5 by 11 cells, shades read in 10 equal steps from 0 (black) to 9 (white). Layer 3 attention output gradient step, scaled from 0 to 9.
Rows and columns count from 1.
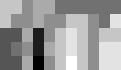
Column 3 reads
5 5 6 5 6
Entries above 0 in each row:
11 11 11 11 10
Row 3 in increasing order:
1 3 3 5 5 6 7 7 7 7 8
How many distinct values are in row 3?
6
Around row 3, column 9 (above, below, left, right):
5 5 7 7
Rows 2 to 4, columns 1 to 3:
7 5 5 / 3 3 6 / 3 4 5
